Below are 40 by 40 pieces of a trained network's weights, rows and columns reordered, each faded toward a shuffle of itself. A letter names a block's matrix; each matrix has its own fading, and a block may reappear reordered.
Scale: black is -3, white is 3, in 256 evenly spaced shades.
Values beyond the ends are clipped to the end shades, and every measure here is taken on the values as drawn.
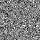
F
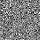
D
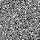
F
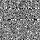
D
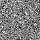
F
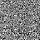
D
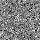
F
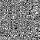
D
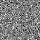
F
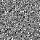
F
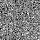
F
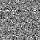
D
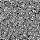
F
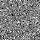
F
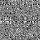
D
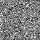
F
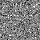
F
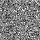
F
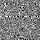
D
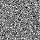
F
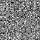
D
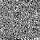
D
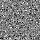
F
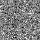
F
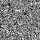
F
